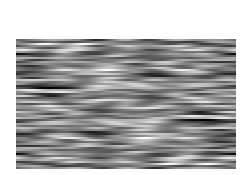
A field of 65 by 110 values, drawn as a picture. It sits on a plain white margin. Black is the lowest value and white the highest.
The grain runs across in streaks. The values follow a bell shape. No overall slope runs across the table. It looks the same turned upside down.
